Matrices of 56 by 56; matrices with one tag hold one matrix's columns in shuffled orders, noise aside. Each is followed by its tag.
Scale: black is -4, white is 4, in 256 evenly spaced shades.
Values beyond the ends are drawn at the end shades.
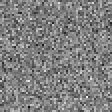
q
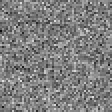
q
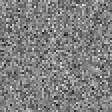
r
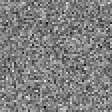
q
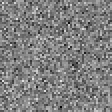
q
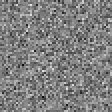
r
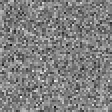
q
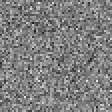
q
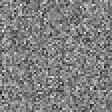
r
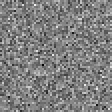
r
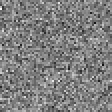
q
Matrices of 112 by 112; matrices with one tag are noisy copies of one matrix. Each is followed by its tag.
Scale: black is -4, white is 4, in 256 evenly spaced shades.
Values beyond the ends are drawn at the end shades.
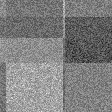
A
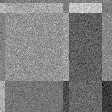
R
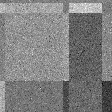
R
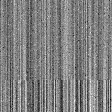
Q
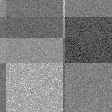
A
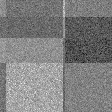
A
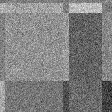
R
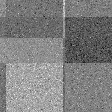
A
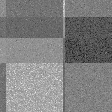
A
